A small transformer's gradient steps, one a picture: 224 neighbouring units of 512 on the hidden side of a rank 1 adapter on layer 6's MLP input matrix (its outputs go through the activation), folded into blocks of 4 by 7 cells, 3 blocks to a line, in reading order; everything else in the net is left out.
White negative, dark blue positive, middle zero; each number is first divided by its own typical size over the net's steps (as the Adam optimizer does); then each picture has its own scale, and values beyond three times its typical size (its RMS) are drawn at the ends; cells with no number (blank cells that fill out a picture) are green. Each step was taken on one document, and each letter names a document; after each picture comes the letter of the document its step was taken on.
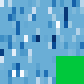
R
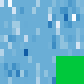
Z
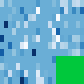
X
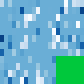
X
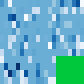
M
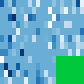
M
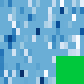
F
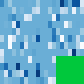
M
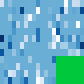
X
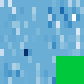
Z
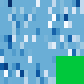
M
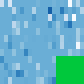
Z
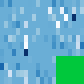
R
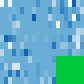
Z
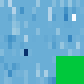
Z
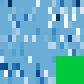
M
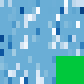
X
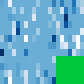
R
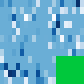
M
